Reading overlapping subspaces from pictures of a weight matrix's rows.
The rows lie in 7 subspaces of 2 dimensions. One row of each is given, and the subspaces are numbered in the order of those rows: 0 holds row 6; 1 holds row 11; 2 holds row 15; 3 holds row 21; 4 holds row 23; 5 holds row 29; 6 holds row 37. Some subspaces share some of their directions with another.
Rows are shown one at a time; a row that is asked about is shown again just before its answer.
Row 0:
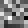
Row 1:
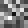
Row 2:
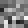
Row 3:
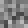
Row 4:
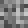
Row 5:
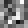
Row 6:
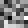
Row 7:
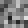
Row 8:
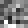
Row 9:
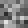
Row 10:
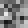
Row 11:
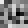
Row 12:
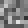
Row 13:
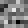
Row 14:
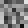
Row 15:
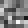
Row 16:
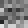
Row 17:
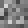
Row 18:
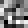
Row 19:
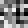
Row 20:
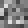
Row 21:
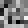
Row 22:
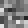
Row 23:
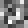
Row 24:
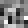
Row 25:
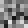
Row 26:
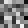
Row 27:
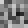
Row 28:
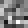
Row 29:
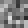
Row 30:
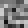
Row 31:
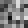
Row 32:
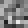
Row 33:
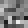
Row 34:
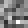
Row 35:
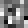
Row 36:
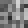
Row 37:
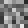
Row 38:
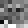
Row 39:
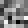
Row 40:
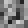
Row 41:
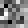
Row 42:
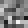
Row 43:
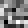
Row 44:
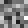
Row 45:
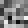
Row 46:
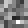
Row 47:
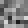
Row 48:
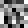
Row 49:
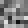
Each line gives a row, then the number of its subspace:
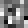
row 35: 4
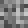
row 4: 5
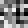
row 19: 5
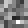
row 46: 4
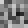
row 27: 1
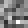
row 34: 4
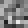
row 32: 2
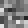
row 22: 2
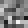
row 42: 1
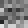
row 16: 2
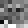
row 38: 2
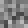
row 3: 1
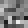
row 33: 1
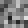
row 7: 5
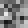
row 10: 3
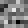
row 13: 0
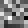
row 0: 0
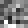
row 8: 2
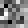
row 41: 3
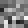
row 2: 1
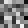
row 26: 6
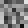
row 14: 6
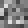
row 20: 3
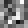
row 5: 4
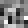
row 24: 4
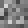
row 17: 3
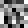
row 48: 6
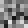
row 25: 1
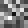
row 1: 0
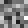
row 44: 6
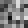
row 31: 5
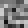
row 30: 6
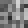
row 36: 5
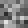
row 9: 3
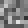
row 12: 3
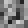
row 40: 4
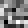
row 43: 6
